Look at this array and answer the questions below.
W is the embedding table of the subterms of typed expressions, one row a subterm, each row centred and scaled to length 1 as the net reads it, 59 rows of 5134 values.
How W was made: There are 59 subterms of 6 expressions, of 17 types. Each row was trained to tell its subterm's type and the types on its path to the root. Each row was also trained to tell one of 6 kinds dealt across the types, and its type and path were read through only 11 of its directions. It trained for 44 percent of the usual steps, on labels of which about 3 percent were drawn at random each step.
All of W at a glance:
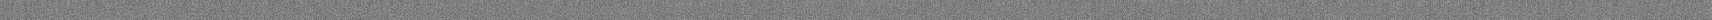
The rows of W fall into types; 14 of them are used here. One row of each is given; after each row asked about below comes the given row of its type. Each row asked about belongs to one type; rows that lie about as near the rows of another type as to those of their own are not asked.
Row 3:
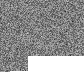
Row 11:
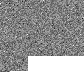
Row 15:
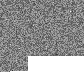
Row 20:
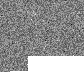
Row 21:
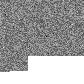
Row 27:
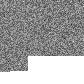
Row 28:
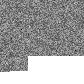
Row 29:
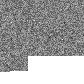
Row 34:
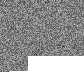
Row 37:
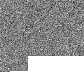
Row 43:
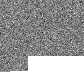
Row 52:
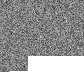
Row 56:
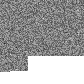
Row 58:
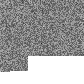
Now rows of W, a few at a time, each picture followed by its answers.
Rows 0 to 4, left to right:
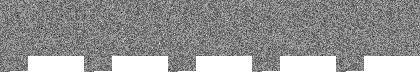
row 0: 20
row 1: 27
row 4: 29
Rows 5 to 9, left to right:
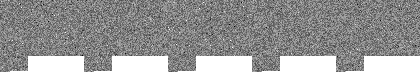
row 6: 27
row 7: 27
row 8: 29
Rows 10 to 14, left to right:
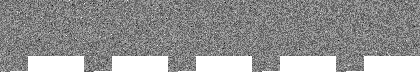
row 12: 15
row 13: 34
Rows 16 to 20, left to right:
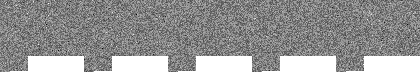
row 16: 15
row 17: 11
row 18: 58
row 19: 34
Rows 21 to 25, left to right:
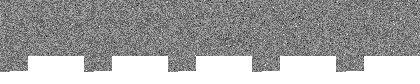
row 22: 28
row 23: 56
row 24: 37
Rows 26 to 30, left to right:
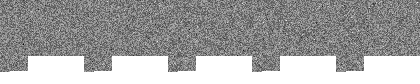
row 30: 28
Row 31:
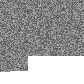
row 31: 43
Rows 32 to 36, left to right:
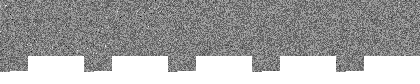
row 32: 21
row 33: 15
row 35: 58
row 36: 21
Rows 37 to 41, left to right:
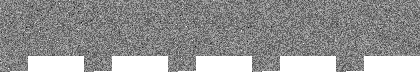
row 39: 28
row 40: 43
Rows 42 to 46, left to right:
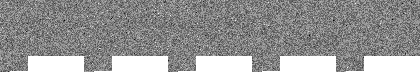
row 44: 43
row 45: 56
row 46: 20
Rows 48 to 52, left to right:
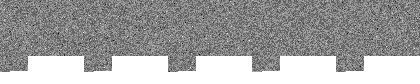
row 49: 28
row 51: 43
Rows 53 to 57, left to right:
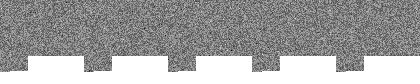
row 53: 27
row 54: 34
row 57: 15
